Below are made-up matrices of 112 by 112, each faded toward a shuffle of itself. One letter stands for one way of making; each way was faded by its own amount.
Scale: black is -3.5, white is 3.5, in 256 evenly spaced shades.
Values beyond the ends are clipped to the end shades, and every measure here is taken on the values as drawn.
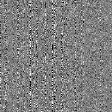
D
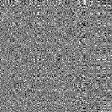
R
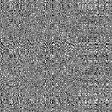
R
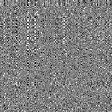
R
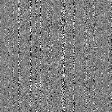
D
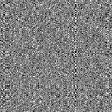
R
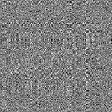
R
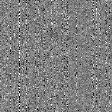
D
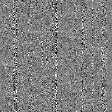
D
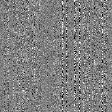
D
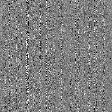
D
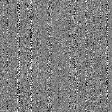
D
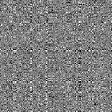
R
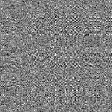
R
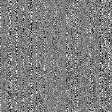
D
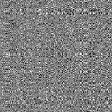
R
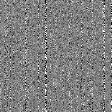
D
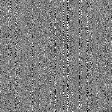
D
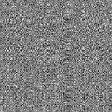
R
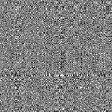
R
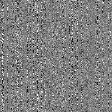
D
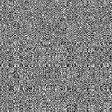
R
